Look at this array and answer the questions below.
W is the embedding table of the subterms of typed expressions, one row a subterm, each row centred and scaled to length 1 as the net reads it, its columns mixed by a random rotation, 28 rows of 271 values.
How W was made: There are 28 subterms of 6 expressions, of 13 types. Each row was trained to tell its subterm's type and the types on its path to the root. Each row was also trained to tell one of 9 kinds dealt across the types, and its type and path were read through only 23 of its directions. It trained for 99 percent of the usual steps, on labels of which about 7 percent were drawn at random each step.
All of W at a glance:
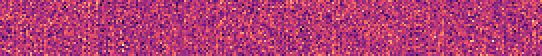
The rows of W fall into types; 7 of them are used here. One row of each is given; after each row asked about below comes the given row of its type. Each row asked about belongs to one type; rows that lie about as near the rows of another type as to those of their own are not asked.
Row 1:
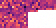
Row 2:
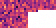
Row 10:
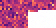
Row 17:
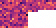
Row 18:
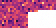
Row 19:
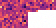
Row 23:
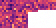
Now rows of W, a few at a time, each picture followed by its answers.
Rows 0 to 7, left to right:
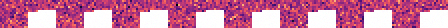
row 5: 23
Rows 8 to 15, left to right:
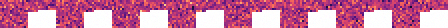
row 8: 1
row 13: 19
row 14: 2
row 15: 18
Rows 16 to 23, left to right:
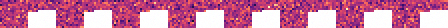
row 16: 10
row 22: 17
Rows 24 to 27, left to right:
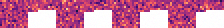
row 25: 17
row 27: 2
